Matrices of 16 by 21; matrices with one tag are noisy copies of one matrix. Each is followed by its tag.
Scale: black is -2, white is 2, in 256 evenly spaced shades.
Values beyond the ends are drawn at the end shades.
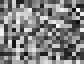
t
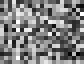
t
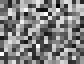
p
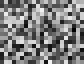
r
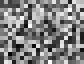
r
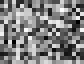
t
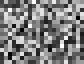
r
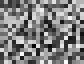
r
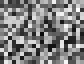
r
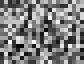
r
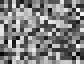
t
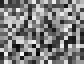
r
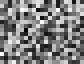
p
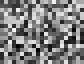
r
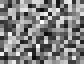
p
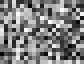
t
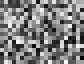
r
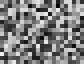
p
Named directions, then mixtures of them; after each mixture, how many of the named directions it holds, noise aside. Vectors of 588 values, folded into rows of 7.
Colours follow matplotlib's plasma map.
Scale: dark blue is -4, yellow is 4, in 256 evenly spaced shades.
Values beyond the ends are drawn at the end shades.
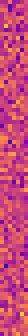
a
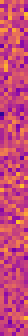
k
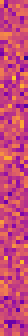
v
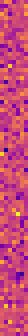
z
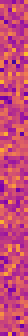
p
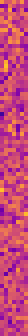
two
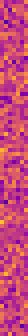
two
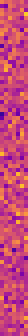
two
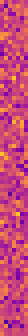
two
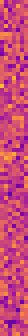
two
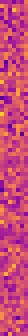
two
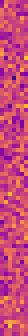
one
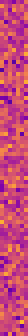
one
